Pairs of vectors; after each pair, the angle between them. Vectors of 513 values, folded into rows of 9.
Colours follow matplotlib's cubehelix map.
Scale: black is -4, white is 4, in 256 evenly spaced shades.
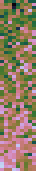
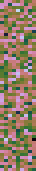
orthogonal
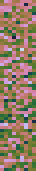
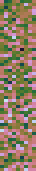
nearly opposite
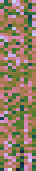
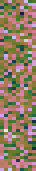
orthogonal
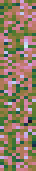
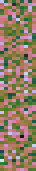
orthogonal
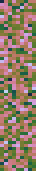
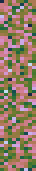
nearly parallel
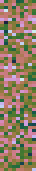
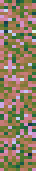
nearly parallel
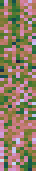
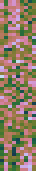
nearly opposite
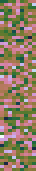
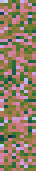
partly opposed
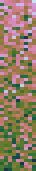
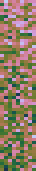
partly aligned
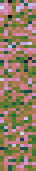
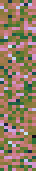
partly aligned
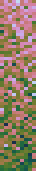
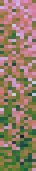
nearly parallel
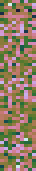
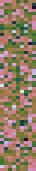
partly opposed
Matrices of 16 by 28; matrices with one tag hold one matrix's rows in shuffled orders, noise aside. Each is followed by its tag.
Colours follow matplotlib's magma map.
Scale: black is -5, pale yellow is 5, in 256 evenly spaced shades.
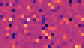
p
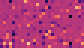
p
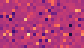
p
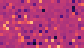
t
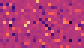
p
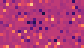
t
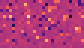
p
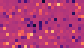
t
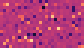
t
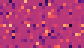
p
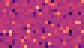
p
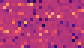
t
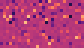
p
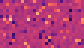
p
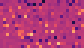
t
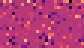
p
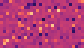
t
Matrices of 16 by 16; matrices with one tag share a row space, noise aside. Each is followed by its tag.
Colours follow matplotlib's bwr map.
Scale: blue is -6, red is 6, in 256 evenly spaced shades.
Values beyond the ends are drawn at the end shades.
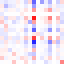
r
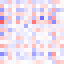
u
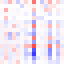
r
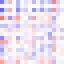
u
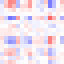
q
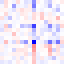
r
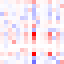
r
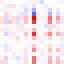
r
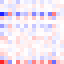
u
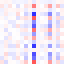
r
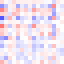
u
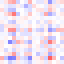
q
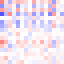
u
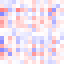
u
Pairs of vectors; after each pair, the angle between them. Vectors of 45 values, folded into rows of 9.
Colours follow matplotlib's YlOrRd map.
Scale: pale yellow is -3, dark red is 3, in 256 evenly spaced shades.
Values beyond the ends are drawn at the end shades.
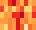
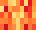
nearly opposite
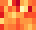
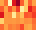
nearly parallel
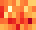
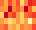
nearly opposite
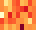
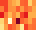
partly opposed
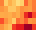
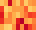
partly aligned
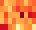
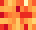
partly aligned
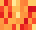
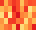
nearly opposite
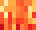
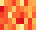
orthogonal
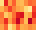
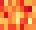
nearly opposite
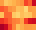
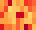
orthogonal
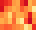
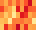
orthogonal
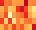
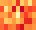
orthogonal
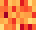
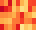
partly opposed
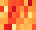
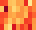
nearly opposite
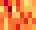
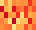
partly opposed
